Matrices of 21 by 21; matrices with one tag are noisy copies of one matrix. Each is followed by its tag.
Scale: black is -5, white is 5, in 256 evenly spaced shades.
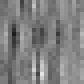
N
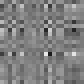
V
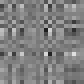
V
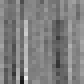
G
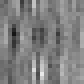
N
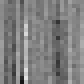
G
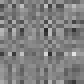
V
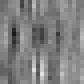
N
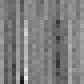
G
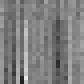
G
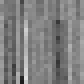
G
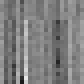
G
